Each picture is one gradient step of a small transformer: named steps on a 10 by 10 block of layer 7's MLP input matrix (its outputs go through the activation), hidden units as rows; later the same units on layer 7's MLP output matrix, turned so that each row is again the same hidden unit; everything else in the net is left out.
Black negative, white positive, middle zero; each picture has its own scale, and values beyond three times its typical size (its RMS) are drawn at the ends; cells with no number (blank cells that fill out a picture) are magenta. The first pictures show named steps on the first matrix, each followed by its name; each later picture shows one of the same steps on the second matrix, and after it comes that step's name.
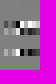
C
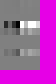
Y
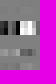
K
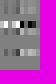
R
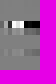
Y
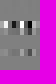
R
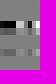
R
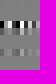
R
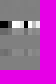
C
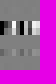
K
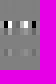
Y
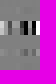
K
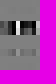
K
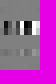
K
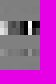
K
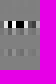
Y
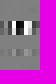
K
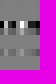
R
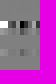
Y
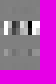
K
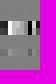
K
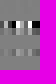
R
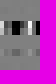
K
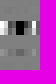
K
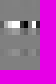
C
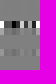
Y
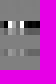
R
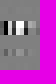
K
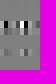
R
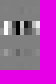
K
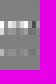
R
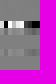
C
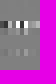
Y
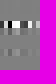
Y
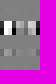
K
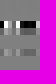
R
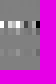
Y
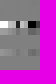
C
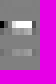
C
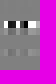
C
